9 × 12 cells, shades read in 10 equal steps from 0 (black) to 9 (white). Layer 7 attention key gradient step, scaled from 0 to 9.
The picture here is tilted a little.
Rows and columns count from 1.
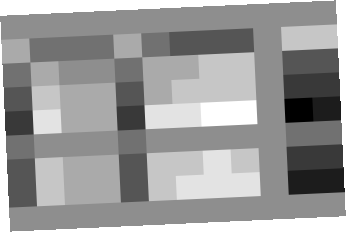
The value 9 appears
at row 5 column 8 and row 5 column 9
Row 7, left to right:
3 7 6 6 3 7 7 8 7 5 2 2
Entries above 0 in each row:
12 12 12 12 11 12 12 12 12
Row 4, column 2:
7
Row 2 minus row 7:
3 -3 -2 -2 3 -3 -4 -5 -4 0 5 5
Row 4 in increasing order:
2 2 3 3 5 6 6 6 7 7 7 7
